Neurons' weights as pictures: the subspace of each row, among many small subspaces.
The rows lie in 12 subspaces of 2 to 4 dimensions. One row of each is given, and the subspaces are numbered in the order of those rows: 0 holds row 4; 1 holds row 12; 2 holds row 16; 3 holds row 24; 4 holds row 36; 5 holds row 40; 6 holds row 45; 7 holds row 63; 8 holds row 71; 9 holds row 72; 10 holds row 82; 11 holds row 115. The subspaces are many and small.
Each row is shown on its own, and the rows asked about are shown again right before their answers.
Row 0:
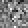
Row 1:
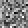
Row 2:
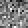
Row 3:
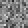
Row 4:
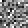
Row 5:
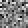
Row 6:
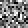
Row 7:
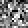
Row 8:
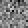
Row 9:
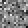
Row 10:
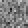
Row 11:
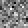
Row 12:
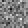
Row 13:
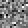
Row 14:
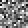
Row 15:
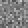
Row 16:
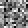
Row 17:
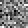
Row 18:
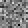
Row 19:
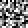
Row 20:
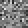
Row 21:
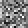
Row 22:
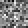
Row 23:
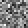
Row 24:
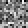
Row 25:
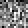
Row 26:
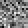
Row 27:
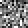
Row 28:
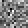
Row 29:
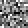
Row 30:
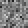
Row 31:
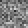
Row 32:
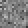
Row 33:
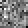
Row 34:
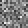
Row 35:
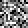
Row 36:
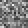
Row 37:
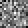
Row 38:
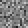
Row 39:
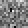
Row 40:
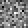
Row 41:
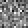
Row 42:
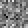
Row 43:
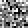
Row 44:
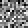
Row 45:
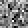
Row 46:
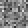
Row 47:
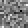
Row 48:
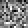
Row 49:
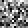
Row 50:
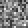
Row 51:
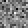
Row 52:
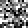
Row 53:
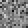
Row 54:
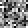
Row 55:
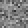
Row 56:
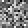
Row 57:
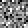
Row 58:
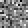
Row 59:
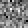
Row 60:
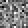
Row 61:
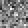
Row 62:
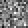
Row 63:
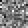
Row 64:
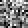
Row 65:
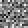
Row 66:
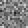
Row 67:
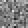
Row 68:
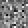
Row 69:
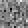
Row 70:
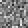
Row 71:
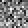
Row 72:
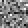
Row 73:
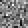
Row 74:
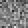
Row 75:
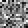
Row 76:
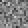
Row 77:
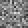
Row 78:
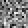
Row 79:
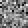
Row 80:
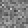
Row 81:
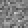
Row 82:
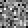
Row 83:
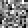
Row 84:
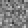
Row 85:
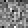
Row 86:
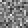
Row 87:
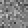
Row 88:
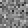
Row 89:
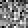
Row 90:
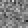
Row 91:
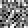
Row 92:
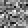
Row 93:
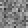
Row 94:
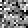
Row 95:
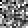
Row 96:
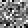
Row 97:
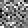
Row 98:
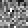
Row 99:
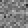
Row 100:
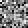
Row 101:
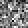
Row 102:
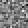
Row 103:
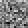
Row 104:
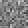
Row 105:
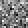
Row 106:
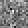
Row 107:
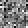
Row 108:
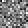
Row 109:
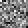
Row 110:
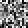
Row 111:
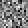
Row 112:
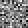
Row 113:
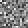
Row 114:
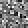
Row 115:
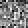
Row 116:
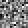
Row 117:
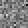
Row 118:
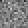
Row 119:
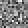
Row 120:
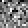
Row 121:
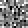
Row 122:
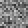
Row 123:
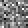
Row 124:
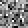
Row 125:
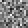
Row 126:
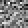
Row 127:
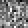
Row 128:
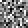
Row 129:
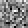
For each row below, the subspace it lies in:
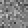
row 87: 5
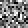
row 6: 3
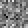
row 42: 0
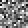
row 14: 5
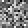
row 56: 1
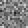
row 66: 5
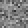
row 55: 10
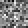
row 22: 1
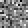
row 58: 10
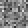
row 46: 2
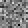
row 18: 10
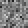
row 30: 0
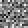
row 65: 1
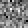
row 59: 1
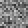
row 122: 5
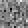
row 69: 11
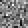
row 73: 8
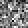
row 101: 6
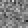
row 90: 1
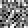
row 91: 0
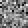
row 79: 7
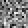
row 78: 4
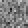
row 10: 11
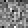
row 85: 11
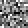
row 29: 9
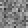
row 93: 2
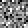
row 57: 1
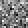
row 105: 3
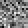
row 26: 4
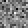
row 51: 4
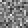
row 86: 8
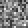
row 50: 2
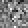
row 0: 6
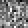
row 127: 11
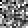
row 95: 7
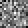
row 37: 10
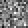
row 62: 10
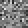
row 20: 10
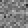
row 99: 9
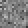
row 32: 2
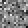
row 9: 2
